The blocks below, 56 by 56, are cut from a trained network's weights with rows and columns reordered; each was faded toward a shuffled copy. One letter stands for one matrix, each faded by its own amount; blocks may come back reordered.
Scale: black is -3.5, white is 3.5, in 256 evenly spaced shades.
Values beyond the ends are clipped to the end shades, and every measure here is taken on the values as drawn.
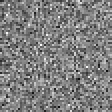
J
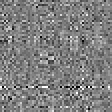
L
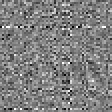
L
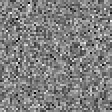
J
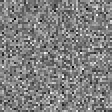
J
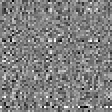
L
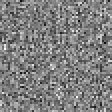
J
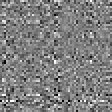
L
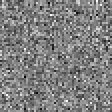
J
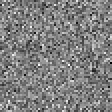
J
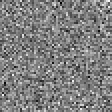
J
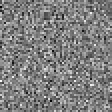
J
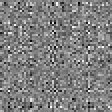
L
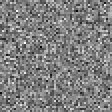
J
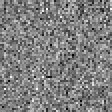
J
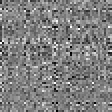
L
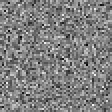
J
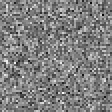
J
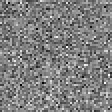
J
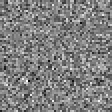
J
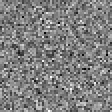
J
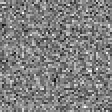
J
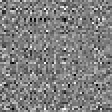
L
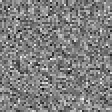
J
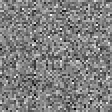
J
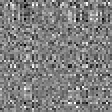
L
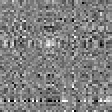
L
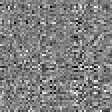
L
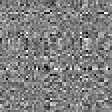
L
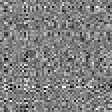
L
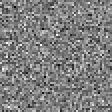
J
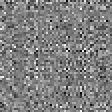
L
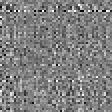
L
